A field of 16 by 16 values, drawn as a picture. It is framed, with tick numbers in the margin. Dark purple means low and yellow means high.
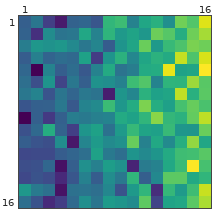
Ninth with the highest average: top right. Slope: up to the right. Stripes: none. Histogram: bell-shaped.
